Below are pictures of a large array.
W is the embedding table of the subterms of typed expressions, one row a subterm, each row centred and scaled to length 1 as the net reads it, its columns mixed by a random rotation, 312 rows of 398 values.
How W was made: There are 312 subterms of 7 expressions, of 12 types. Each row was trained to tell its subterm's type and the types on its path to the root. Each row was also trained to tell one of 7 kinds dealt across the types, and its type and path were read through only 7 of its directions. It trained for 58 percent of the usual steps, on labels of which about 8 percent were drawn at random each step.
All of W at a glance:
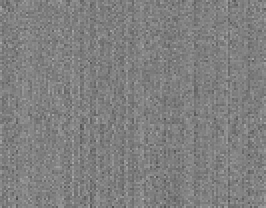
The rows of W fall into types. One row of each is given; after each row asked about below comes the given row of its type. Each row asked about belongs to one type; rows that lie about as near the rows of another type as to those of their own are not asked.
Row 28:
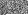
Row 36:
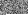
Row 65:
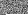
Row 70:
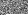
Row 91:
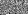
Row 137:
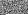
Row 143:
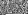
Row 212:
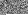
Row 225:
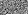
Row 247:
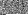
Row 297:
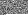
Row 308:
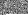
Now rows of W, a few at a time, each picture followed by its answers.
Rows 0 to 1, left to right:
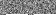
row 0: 91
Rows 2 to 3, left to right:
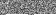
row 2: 70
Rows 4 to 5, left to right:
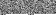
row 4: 36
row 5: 36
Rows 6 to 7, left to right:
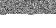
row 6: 297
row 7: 308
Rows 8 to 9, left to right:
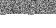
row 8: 36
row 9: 225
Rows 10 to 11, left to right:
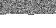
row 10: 297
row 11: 65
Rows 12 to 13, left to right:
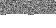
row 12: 212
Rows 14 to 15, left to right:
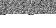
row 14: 247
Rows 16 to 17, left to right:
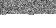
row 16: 225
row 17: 212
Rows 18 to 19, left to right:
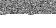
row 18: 143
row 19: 36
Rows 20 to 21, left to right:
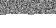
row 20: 137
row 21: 297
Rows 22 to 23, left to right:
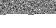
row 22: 225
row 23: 137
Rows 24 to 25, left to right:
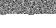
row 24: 308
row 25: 28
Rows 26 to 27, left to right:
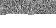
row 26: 137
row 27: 91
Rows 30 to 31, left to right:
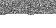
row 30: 143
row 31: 225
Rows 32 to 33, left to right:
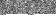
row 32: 36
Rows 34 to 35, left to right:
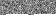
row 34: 137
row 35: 36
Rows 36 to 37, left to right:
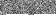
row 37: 28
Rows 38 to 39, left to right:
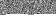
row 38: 65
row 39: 28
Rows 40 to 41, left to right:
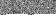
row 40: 36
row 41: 297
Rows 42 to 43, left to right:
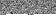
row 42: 137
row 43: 65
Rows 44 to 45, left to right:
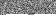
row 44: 65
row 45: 297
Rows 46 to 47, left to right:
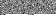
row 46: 247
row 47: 225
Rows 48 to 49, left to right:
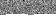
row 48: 36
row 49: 91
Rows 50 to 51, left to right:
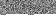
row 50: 225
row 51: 91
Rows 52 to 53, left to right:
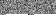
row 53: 247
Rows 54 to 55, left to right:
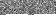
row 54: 247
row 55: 28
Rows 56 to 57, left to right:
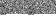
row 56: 28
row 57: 28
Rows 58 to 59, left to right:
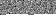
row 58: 91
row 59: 247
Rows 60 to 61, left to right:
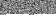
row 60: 297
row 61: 212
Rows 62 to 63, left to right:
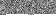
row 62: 137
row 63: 225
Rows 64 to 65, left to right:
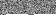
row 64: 247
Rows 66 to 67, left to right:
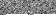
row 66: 143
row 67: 70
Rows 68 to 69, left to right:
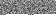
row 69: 91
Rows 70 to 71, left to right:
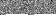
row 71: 143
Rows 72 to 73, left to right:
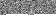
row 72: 212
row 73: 65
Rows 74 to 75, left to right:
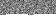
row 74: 137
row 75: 65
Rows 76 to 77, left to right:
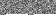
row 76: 297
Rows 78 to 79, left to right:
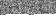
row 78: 247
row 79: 36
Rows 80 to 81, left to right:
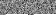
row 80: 297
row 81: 247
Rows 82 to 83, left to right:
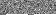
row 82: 297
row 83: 137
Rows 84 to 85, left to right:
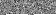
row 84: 212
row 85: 65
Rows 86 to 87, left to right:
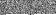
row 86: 28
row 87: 308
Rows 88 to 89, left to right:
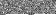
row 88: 65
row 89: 297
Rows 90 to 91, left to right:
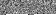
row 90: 212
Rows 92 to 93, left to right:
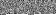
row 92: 137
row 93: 36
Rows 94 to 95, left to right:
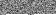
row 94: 91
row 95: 308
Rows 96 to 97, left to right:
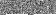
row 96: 36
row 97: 247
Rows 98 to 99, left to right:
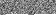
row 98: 28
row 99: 297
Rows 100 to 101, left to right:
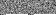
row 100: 137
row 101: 70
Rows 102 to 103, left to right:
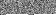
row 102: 247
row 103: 212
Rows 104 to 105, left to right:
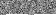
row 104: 70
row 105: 225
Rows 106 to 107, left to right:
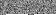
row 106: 65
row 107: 91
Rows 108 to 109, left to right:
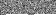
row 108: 247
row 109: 297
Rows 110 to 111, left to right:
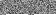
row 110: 91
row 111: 212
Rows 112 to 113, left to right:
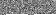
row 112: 308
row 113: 137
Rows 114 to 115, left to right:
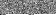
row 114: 247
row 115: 36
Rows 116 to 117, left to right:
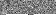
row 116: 65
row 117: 137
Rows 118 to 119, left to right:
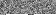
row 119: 137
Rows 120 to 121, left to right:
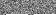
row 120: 212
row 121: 143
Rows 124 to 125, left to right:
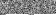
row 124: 70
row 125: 36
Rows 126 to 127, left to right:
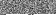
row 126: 91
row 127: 36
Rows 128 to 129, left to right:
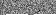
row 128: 225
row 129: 91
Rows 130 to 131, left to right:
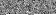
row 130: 65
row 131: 36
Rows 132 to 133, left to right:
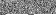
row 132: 143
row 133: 65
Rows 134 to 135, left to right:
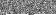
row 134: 36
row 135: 28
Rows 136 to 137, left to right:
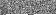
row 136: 28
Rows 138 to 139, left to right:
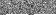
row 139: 28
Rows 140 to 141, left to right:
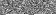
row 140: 65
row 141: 212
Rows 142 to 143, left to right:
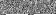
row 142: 65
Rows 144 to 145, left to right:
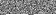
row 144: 91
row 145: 65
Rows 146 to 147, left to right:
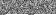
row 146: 297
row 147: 28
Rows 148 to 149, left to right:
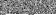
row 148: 70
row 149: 28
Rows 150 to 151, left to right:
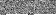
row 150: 297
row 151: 70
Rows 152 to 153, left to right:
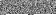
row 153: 143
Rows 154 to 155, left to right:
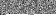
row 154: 247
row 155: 225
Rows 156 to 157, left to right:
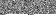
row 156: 70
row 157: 247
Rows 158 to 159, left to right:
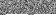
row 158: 70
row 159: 28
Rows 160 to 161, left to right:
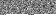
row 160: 308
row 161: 247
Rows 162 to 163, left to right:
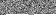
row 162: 70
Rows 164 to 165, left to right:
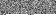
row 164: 212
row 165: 70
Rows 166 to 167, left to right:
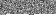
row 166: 297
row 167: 212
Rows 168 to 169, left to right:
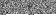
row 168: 212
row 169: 28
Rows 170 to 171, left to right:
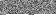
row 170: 91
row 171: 212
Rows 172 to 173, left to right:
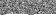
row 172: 36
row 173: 91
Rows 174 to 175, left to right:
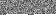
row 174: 297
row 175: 137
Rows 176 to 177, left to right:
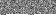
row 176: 28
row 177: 308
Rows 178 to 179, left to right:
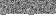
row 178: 308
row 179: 308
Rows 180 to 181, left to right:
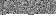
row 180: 308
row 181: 91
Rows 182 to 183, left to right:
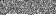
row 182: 297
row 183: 308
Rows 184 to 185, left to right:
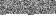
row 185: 143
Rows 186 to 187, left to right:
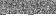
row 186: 137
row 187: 137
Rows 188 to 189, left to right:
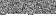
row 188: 70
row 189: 65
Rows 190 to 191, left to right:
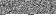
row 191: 247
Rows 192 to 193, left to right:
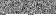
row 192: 70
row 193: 65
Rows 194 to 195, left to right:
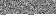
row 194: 212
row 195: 137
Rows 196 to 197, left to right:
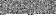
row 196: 70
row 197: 247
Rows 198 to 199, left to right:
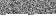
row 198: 36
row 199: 143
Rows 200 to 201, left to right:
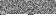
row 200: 137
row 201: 247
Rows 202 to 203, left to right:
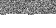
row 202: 308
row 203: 70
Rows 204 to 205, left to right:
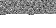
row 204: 137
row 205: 28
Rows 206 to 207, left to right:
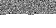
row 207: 212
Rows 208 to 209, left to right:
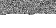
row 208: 65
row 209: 297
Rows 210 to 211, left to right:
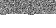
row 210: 308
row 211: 225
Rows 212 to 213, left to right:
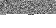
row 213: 137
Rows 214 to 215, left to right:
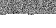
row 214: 70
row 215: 225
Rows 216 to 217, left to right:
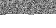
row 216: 143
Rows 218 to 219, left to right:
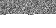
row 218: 28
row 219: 65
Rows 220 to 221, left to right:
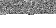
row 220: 137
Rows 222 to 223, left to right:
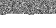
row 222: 36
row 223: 28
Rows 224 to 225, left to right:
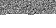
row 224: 65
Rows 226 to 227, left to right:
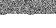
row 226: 297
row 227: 28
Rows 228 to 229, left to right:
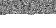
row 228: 247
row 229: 297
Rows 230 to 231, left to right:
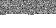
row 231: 225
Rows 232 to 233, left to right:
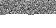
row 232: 91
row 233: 91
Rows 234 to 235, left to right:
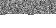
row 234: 143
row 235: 247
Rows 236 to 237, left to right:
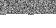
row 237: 70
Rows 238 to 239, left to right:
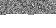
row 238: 247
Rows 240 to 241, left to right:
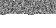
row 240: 308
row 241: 247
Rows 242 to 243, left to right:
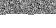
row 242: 36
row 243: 212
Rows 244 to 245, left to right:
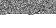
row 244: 225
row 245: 91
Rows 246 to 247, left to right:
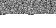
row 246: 247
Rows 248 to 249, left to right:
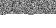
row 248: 36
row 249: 308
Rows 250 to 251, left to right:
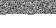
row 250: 225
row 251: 70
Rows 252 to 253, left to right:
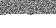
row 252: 91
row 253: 308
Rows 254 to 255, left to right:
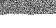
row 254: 308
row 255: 91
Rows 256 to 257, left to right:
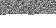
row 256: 247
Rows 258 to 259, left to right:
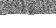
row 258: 247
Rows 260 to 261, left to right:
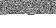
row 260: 91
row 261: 247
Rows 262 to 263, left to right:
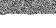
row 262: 70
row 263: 308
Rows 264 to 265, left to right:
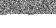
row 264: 212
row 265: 28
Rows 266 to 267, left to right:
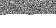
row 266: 91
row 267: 143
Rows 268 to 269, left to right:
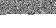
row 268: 91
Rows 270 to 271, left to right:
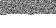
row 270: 91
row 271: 308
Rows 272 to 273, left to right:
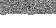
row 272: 308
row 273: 143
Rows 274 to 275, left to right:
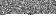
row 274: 65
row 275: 70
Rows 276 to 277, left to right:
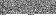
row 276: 225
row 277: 65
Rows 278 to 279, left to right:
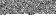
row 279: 297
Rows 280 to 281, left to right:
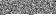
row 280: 91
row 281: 308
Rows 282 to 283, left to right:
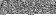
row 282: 225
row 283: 65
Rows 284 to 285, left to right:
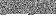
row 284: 28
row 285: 143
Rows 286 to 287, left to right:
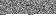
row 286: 137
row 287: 91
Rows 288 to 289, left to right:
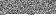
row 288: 91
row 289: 297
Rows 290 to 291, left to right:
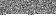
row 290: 65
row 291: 225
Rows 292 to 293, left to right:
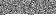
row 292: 91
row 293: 225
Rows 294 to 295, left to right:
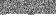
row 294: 308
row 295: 297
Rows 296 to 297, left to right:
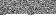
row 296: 143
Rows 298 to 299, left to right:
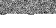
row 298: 297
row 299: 70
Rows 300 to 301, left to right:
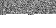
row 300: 225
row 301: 70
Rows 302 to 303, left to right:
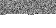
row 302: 143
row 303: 65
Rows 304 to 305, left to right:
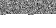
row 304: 36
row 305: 91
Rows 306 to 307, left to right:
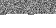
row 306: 297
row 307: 70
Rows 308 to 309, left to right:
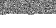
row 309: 297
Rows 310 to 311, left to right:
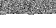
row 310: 70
